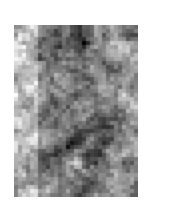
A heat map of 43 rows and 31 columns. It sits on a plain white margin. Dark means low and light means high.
Grain: blotchy. Seam: vertical, 20% of the way across, the left part higher. Average level on the scale: 50%. Stripes: none.
